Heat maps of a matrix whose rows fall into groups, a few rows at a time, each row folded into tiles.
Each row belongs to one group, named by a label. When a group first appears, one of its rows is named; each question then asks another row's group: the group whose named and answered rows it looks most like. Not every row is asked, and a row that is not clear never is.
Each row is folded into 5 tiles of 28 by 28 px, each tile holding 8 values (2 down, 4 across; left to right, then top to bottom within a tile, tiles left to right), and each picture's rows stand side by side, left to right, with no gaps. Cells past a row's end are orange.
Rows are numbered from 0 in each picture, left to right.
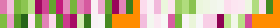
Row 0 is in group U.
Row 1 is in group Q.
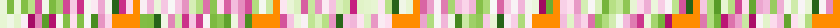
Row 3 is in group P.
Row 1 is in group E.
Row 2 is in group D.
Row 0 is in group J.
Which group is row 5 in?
J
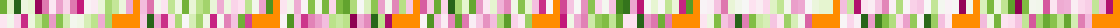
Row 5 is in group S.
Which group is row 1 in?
P
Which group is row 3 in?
U
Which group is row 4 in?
P
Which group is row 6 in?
Q
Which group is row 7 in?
J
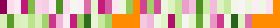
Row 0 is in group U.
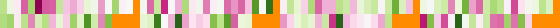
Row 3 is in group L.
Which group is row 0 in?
E
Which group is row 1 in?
E
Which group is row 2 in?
D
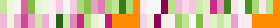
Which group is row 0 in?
S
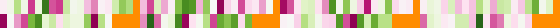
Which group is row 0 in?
L
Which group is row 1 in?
U
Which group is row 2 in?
U
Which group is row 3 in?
D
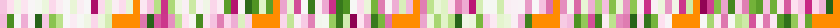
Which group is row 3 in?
D
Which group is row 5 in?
U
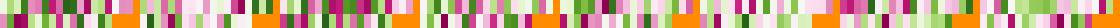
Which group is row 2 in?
L
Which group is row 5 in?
L
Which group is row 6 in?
U
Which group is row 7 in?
Q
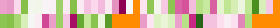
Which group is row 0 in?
U
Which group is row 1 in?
D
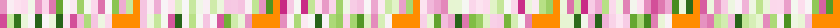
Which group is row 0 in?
D
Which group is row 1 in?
Q
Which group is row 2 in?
P
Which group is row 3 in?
S
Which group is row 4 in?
E
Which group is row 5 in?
Q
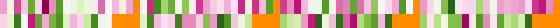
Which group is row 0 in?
S
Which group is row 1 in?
U
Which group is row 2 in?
U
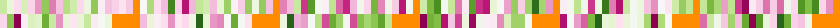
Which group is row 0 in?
L
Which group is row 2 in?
U
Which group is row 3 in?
J
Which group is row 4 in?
L
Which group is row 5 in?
J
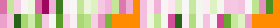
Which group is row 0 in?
D
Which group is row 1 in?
Q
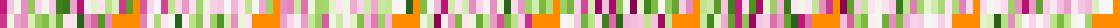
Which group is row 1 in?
P
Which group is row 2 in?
P
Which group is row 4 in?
D
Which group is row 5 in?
J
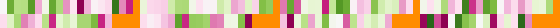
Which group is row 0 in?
J
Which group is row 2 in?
Q
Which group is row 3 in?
L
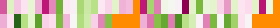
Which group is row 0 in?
D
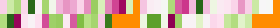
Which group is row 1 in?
E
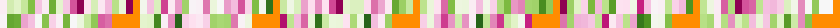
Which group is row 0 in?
J
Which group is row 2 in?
L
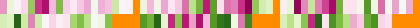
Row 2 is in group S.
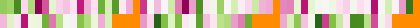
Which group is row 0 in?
J
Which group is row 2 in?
P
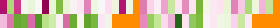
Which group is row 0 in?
Q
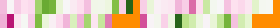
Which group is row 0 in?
Q
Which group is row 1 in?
L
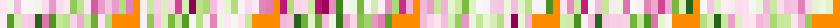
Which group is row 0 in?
S
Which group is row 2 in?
D
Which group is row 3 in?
P
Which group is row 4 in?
E
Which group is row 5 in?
E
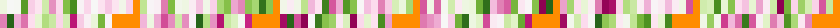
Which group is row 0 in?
L
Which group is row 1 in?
S
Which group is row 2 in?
L
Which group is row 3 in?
Q
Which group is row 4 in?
L
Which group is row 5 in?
J
